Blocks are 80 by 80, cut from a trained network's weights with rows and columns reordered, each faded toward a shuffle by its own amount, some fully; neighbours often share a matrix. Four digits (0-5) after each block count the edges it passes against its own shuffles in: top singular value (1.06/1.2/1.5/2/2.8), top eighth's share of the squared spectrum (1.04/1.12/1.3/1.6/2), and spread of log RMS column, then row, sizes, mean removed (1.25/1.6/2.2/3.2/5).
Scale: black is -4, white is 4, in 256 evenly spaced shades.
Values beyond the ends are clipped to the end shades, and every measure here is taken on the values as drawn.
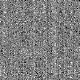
3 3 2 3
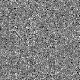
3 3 2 1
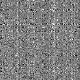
3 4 2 3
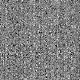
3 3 1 2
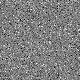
0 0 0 0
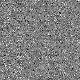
2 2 1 0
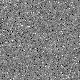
0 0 0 0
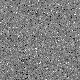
0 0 0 0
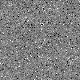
1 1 1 0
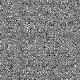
2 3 2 1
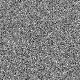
0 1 0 0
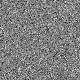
1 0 0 0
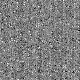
2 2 0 1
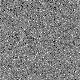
0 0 0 0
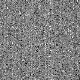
2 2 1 1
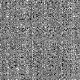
3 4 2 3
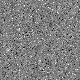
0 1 0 0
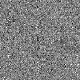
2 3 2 1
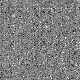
2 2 1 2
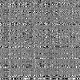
3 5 1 4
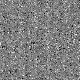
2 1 0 1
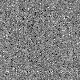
2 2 0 1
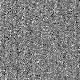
1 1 0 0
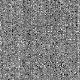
2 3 1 2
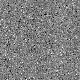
1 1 0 0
